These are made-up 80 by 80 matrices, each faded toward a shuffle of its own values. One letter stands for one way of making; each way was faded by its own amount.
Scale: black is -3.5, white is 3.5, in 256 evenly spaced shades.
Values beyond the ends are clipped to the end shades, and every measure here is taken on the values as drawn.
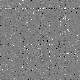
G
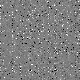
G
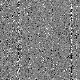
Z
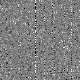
Z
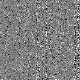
Z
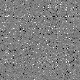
G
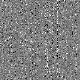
Z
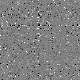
G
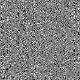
Z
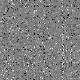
G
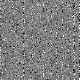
Z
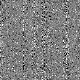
Z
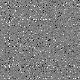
G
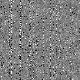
Z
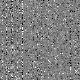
Z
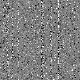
Z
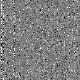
Z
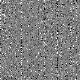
Z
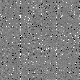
G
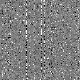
Z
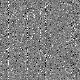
Z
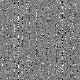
Z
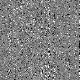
Z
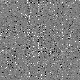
G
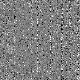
Z
